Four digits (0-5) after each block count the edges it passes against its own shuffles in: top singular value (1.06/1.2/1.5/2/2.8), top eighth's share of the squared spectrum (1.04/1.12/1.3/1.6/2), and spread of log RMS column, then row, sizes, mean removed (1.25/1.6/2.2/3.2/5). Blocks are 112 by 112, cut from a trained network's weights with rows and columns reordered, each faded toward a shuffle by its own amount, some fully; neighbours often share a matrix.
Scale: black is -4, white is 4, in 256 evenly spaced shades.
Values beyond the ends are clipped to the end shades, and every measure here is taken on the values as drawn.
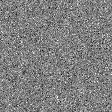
0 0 0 0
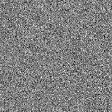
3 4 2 2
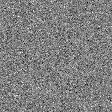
1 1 0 0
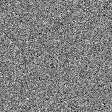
1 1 0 0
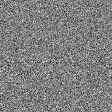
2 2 0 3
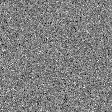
0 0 0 0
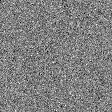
0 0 0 0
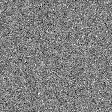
0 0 0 0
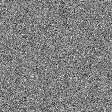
1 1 0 1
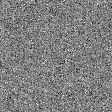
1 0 0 0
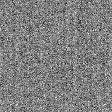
2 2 0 1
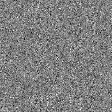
2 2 2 0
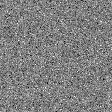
0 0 0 0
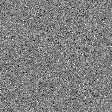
1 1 1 0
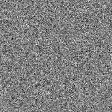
2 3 1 1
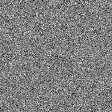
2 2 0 2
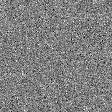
1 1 0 0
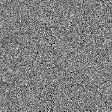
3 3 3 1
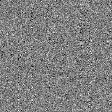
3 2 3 1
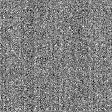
3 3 0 2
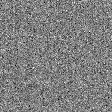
1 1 0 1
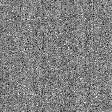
2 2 0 2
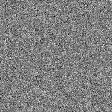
2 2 0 1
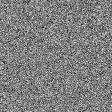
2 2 0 0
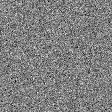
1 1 0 0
